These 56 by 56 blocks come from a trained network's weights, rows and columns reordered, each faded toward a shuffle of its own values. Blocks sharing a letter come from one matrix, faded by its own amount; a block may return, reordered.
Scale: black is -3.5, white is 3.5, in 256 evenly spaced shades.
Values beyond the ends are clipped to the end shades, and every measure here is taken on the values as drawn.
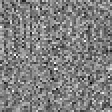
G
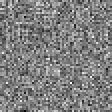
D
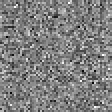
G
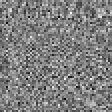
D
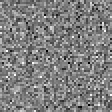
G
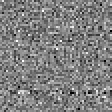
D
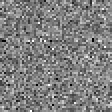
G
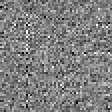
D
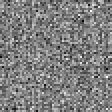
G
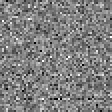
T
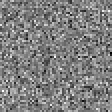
G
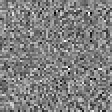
D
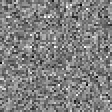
G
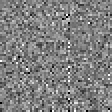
D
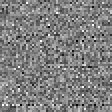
D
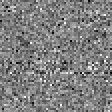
T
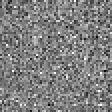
G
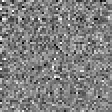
D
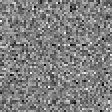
T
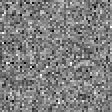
G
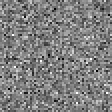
G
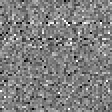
T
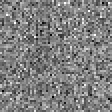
G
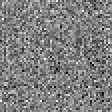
G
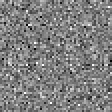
T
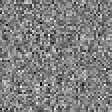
D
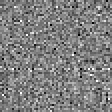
T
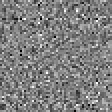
D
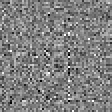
D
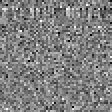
T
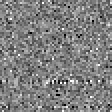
T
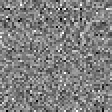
D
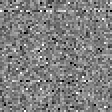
T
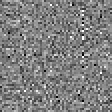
D
